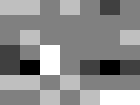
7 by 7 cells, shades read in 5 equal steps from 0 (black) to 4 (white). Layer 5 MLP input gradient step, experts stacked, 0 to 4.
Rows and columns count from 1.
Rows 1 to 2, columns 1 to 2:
3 3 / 2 2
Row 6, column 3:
2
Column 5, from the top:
2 2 2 2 1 2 3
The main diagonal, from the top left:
3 2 2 2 1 2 4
